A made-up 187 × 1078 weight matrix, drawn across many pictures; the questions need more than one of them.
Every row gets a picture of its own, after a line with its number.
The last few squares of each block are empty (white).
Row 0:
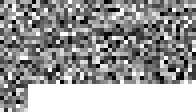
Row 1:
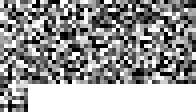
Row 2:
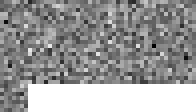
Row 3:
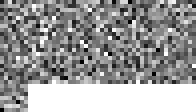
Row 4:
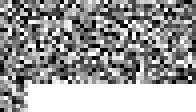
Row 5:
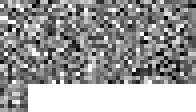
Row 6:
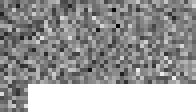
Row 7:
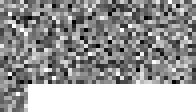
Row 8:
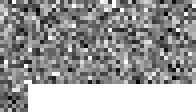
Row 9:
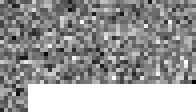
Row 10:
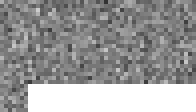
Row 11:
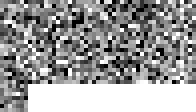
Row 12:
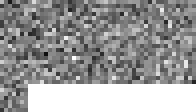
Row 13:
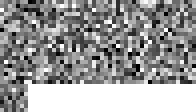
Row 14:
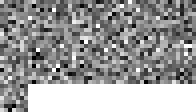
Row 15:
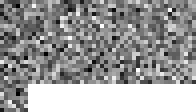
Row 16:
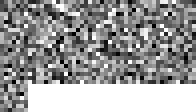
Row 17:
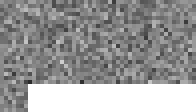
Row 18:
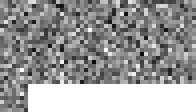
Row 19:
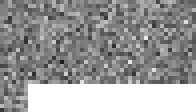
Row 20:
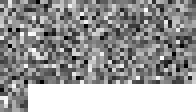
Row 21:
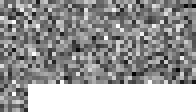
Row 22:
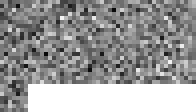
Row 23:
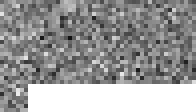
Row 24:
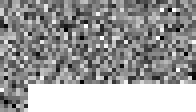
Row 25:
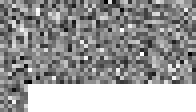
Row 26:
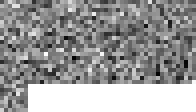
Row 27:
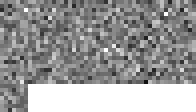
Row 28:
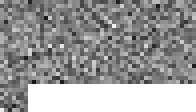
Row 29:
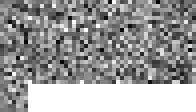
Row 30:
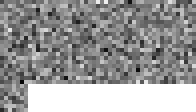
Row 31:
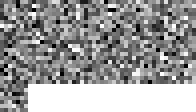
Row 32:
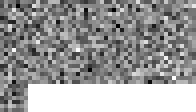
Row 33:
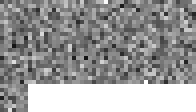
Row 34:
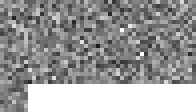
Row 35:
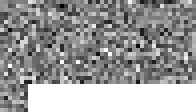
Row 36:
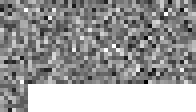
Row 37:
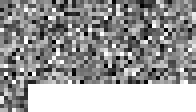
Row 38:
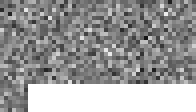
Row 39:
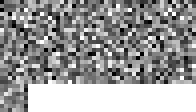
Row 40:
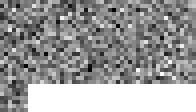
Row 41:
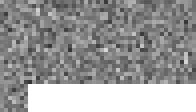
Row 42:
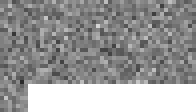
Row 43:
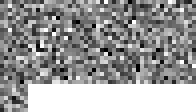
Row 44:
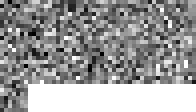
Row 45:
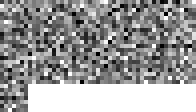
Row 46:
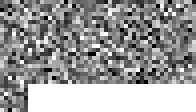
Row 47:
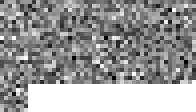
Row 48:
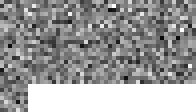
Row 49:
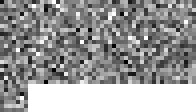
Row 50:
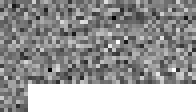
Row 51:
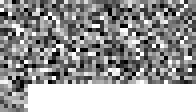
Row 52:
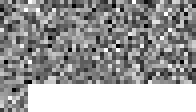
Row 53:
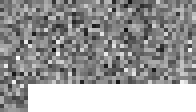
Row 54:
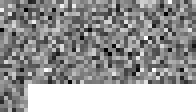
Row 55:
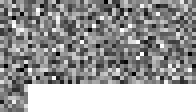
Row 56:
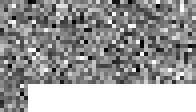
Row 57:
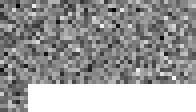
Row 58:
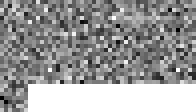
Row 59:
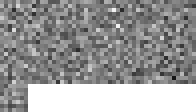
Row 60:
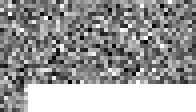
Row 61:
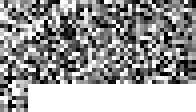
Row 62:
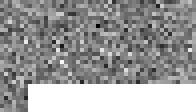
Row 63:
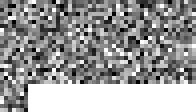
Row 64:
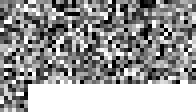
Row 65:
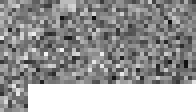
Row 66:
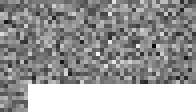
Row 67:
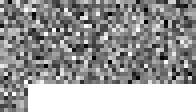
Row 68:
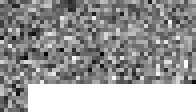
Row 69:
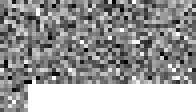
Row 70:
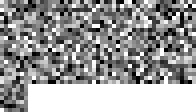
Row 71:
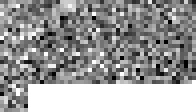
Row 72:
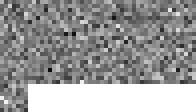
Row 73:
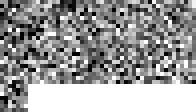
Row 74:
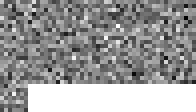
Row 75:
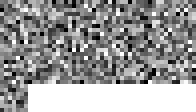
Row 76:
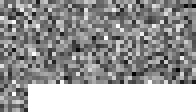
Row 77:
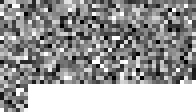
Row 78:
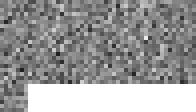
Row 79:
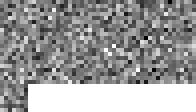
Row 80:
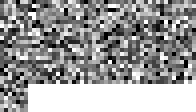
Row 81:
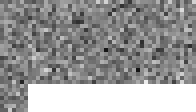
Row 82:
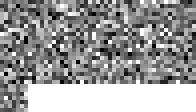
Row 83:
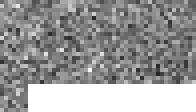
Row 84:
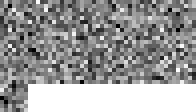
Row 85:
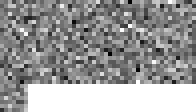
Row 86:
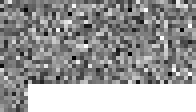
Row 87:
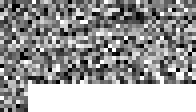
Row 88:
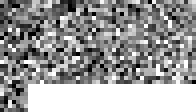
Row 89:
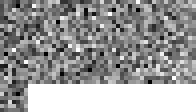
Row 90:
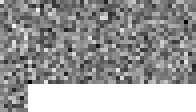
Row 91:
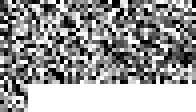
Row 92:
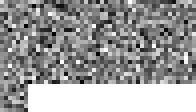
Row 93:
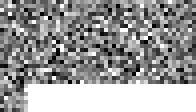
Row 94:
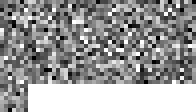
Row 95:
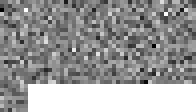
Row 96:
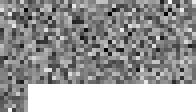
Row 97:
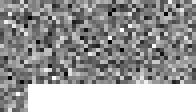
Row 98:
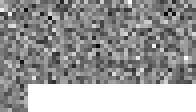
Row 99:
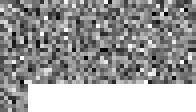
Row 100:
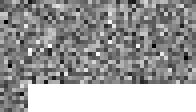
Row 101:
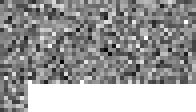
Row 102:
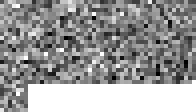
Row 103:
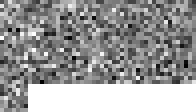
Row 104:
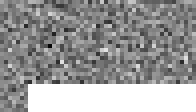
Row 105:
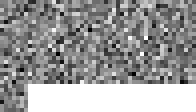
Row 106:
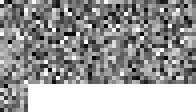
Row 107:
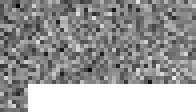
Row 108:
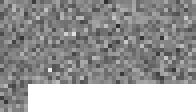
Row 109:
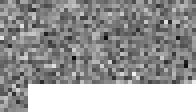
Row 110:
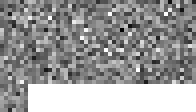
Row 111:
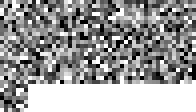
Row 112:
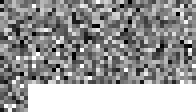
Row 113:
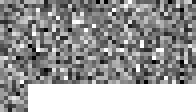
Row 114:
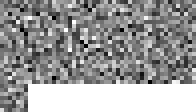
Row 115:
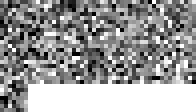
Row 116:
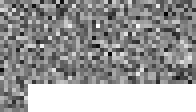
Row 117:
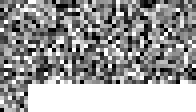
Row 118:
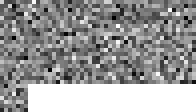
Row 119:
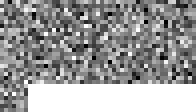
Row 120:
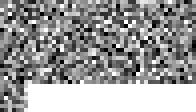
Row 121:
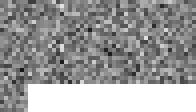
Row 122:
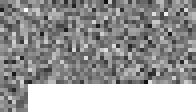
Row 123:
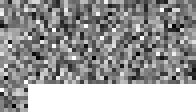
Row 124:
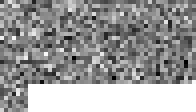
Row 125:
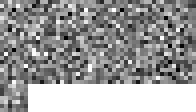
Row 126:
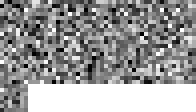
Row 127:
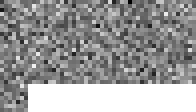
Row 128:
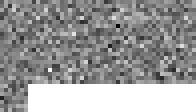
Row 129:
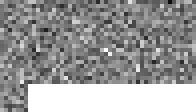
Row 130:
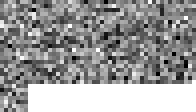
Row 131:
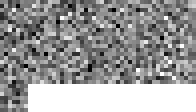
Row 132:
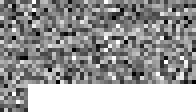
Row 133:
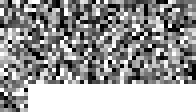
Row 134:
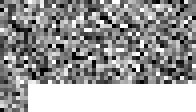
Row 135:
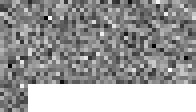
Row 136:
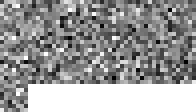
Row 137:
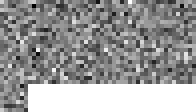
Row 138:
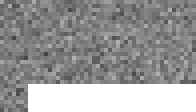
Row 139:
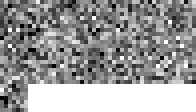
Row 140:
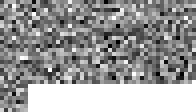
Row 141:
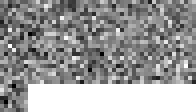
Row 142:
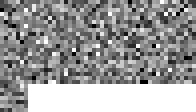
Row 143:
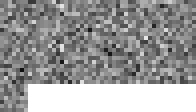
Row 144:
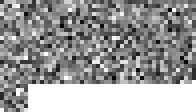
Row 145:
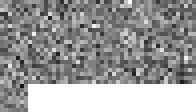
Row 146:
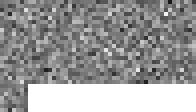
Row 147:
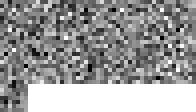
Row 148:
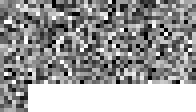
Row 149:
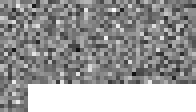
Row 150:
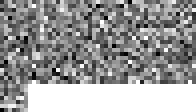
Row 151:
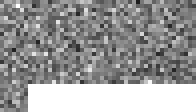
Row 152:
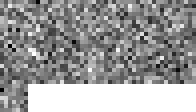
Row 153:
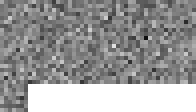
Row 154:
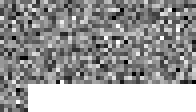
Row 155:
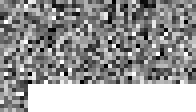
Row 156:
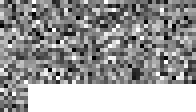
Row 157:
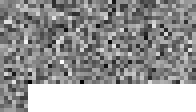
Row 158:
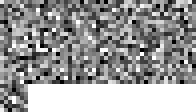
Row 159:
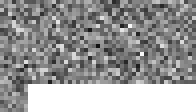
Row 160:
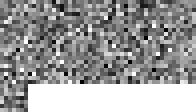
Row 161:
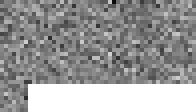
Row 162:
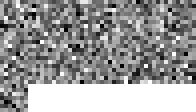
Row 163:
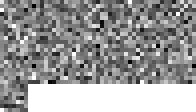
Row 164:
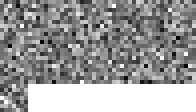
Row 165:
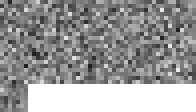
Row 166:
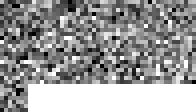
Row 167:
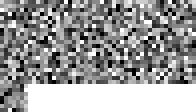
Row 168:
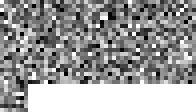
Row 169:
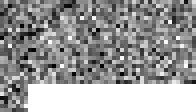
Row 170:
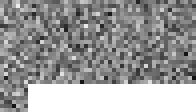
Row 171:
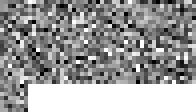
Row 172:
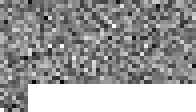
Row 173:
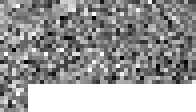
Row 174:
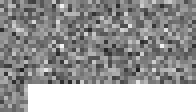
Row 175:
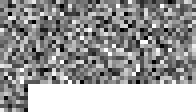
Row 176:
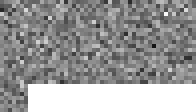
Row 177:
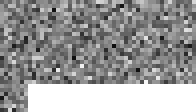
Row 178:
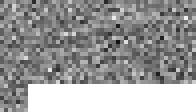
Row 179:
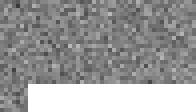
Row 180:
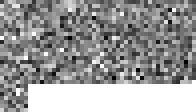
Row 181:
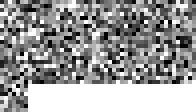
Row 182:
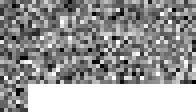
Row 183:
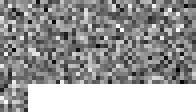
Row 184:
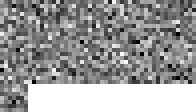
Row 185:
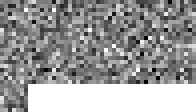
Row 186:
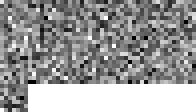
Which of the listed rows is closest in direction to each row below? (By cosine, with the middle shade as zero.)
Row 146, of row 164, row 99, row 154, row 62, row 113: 113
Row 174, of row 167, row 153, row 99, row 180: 167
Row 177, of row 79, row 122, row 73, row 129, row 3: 3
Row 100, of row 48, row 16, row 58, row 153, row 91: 16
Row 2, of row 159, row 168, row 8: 8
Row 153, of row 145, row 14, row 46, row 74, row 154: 14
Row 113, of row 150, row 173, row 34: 173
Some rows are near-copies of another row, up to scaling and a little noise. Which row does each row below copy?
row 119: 67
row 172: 28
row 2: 100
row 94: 110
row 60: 93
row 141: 115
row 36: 27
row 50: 87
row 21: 76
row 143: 121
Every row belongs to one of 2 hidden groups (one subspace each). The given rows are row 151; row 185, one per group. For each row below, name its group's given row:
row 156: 151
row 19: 185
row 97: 185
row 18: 185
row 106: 151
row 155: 185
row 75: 185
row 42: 185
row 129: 185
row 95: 185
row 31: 151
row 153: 185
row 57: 151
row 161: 185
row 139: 151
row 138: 151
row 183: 151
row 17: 185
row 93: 185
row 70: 185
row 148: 185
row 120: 185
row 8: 185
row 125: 151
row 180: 151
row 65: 151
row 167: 185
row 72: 151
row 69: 185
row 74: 151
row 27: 185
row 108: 151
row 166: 151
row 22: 151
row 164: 151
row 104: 185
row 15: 151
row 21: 151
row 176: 185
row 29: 185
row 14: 185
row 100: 185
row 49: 185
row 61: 151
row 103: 151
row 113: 185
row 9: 151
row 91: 185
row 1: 151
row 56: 185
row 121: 185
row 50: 151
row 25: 185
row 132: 151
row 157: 185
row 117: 185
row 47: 151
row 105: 185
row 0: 151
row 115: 151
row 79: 185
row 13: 185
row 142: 185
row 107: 151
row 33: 185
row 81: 185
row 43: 185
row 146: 185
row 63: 185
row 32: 151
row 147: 151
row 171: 185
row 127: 185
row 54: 185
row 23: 151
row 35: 185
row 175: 185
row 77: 151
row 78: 185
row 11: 185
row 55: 185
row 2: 185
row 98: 185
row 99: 185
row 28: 185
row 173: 151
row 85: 185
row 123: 151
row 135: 185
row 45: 185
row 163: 185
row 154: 151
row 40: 151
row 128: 151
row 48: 151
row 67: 151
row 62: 185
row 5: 151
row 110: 185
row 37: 185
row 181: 151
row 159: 185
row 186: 185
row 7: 185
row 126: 151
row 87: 151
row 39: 185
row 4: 185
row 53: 185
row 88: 151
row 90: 185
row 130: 151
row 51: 185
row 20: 151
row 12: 151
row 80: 151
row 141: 151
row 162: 151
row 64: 185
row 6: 151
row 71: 151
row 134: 185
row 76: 151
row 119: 151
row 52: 185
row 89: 151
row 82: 185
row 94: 185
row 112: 185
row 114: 185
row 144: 151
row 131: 151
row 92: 185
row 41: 185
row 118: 151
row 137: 185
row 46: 185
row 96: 185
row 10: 185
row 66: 185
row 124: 151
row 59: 151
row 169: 151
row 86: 151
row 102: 151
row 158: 185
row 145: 185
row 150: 185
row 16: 185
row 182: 151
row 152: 151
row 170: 151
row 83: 151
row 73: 151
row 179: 151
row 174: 185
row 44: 151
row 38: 185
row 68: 151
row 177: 185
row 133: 151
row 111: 151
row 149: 151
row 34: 185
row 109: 151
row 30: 185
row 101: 185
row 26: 151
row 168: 185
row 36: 185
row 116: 185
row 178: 151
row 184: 185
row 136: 151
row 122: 185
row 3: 185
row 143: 185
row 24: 151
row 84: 151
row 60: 185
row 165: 151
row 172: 185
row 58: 151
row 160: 185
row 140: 151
